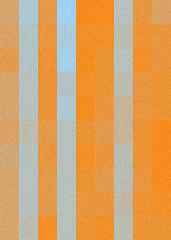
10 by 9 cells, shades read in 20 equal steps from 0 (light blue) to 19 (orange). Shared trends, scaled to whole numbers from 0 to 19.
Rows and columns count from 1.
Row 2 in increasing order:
2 4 6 13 16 16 17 18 18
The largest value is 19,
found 7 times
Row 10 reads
12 6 18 5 17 18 6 17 17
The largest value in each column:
15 6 18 5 19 19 8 18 19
